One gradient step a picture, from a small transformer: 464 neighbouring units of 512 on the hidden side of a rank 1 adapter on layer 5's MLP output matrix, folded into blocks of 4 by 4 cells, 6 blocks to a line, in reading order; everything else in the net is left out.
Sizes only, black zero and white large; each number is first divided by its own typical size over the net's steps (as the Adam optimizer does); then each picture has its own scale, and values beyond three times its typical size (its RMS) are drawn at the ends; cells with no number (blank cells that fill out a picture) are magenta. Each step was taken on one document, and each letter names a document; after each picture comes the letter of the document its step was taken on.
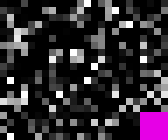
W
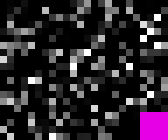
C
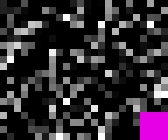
W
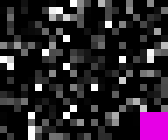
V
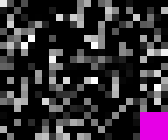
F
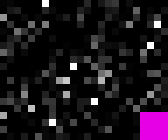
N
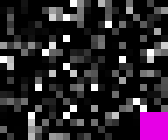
V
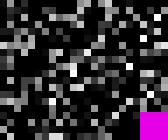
C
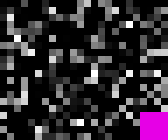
W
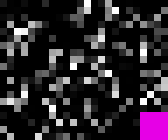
W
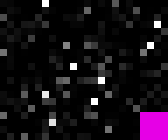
N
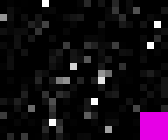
N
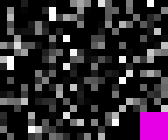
V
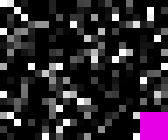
F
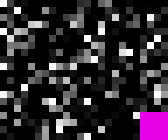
F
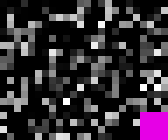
W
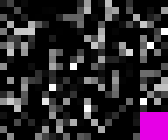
F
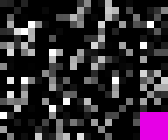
F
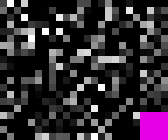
C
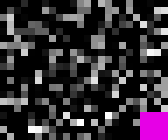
V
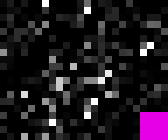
N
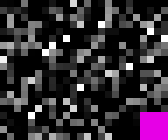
C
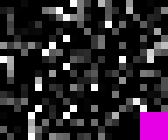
V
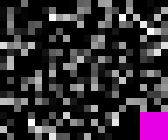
C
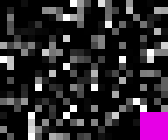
V
